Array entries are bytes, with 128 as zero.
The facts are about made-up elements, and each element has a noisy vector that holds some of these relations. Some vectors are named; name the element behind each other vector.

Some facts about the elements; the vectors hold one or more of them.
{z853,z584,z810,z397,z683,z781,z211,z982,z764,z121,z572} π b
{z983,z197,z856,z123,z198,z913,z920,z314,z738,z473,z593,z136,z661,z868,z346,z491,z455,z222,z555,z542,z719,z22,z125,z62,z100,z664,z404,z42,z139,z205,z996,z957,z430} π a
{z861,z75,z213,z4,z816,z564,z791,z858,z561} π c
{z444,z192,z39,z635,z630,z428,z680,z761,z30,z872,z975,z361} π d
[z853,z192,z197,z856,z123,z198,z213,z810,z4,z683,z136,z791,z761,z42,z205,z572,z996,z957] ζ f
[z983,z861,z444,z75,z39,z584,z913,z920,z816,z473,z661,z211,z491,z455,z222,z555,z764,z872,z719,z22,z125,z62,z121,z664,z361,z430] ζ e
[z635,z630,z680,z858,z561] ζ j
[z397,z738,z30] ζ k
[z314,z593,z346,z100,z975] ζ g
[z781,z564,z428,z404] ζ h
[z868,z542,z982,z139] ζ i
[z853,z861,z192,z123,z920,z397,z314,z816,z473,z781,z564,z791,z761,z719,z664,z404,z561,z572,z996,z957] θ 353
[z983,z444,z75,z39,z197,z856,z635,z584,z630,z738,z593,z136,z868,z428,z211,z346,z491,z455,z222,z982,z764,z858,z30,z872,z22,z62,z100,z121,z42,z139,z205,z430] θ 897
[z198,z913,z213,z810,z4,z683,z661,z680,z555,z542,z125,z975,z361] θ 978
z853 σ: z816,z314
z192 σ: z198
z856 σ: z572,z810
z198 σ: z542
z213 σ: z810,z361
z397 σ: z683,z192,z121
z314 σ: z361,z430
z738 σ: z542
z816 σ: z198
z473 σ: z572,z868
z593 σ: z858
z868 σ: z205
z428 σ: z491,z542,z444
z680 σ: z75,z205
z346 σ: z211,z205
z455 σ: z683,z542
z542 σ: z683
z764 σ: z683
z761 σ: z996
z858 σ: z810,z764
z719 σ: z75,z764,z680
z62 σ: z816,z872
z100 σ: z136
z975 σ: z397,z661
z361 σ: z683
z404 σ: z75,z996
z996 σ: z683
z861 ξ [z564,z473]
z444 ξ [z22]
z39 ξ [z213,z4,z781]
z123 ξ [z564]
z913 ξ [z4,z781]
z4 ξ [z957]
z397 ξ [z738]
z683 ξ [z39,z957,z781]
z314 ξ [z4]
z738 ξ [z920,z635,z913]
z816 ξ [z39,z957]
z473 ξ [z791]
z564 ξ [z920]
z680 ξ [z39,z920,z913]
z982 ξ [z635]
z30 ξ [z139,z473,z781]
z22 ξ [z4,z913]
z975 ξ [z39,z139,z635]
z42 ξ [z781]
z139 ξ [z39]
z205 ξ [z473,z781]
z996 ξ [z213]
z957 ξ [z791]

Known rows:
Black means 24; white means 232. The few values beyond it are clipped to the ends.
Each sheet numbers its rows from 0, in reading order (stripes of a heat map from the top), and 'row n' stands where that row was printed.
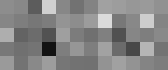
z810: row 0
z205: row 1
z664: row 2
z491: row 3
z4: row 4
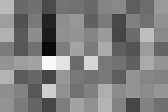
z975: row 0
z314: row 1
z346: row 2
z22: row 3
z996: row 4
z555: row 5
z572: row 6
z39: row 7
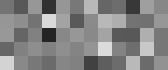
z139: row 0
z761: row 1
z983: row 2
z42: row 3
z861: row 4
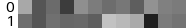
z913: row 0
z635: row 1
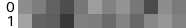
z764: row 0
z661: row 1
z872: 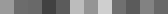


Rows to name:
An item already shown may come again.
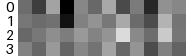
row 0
z738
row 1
z491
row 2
z42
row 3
z858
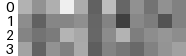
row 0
z213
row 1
z561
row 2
z957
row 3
z404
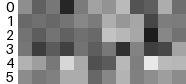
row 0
z430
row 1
z630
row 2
z635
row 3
z397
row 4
z123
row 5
z957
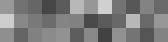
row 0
z872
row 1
z861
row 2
z561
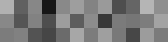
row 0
z346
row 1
z542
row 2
z121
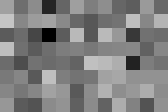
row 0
z75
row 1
z564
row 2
z444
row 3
z361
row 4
z635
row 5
z683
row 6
z198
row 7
z680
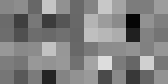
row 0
z192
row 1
z982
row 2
z635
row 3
z791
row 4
z856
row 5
z30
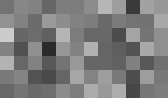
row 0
z428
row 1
z781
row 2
z473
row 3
z868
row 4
z816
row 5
z121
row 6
z630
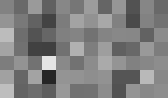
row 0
z858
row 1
z39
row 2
z361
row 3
z211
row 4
z853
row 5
z593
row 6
z920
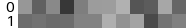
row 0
z62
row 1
z630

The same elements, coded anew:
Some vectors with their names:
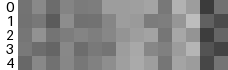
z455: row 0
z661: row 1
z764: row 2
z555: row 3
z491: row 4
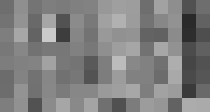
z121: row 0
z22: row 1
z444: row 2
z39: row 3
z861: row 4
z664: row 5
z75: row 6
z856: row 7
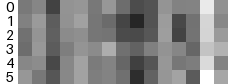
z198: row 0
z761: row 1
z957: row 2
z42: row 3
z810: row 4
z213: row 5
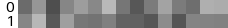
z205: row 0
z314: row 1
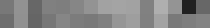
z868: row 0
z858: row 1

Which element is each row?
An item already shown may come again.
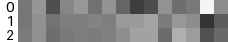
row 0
z683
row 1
z211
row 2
z872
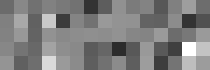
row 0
z561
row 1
z444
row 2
z100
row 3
z996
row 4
z123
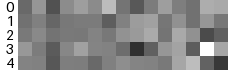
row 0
z205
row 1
z630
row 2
z39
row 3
z213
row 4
z361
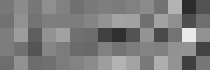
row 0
z404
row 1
z121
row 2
z192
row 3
z680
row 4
z139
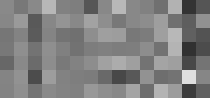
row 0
z564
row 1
z346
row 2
z542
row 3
z404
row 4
z491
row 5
z4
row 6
z428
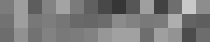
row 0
z572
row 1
z816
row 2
z121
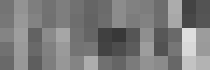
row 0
z781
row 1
z781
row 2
z853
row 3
z791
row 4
z42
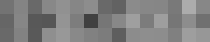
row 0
z30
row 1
z635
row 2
z738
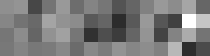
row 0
z975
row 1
z996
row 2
z397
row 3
z473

